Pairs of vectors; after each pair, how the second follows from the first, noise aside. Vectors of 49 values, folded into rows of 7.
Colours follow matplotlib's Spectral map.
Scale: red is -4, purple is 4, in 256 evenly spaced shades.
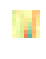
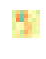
wrapped around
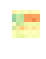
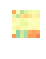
wrapped around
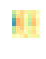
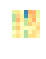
wrapped around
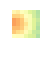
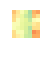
wrapped around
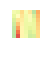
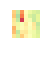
wrapped around
